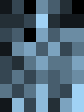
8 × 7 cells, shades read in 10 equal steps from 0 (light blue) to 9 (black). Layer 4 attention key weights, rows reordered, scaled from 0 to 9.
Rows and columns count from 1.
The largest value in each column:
8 7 9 5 7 8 9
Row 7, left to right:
4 6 4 1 5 6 0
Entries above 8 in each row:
2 0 1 0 0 0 0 0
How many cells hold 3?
5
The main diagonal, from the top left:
8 7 9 5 4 4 0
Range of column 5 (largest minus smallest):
5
